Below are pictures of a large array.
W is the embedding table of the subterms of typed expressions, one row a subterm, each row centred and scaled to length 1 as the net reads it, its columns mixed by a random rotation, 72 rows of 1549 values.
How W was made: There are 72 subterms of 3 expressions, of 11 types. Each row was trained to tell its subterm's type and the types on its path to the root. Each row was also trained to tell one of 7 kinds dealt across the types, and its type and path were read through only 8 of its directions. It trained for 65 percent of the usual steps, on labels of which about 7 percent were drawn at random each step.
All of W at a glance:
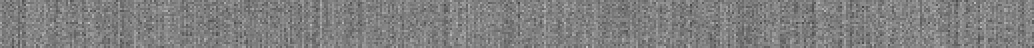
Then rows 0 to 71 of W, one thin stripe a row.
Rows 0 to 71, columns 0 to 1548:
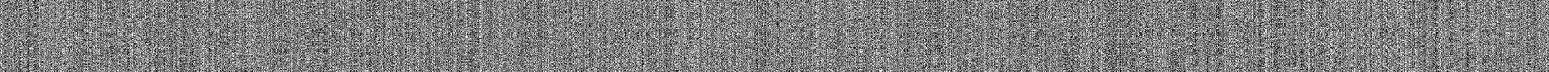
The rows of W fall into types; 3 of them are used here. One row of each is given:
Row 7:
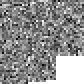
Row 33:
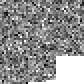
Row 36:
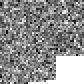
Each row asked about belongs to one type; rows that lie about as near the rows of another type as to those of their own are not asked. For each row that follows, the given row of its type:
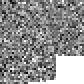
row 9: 36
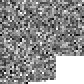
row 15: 36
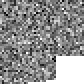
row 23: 33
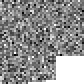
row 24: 7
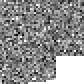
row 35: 33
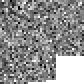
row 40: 36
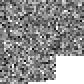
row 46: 36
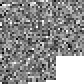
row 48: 7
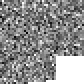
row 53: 36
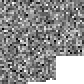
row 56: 7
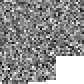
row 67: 7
